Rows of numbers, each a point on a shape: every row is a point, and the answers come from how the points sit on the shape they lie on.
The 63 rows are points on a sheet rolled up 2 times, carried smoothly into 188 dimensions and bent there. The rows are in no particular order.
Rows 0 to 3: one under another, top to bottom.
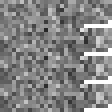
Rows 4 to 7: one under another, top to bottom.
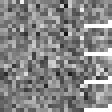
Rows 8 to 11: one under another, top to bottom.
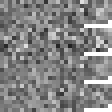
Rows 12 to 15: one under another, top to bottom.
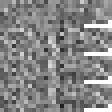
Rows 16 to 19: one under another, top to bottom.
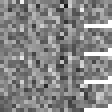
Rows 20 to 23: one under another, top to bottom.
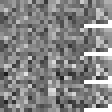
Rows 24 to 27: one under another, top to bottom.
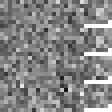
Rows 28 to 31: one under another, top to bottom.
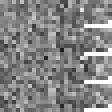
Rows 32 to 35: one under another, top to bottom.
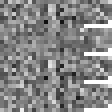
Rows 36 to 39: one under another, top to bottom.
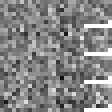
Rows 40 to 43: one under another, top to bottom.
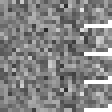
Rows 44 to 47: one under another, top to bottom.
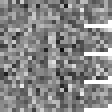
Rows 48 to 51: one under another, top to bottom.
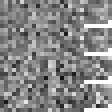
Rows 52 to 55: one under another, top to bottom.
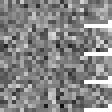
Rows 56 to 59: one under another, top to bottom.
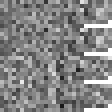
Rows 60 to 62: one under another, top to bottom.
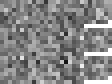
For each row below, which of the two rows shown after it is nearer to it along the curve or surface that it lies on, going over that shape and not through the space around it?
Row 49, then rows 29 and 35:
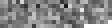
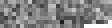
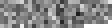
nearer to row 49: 35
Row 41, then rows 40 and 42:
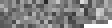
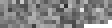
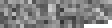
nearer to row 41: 42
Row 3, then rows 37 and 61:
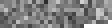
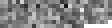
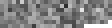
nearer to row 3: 37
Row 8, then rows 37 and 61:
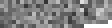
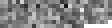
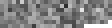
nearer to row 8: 37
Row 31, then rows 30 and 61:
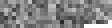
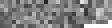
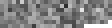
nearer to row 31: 30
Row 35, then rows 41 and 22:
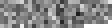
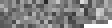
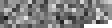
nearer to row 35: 22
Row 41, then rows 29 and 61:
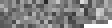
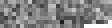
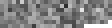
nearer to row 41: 29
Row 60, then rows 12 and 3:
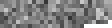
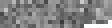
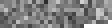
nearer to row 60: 3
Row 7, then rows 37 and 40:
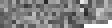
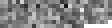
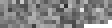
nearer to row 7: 37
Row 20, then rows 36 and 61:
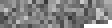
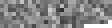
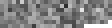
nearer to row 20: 36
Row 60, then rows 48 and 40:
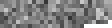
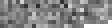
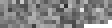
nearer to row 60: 48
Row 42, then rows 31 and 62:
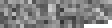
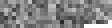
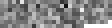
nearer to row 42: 31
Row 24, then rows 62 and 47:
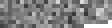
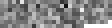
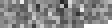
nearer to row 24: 62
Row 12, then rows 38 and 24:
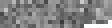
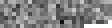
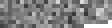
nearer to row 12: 38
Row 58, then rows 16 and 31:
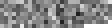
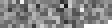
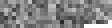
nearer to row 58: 16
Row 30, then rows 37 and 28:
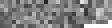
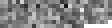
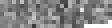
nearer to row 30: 37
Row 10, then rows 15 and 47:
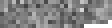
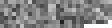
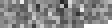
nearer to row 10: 15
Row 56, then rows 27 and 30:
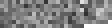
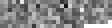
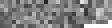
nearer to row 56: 30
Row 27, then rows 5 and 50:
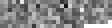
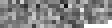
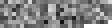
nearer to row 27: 5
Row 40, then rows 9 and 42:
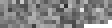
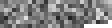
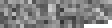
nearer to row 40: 42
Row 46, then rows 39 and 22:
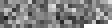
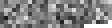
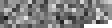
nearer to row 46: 39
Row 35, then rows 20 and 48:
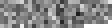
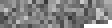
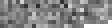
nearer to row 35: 48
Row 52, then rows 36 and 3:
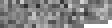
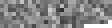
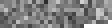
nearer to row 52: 3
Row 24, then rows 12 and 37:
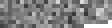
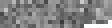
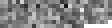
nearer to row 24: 37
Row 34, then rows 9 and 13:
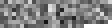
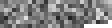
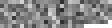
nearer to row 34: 13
